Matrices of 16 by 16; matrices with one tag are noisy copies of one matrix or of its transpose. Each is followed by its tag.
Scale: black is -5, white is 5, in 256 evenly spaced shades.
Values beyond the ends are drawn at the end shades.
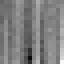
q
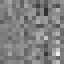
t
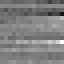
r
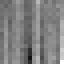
q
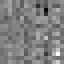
t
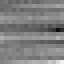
q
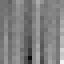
q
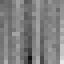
q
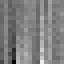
r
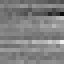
r
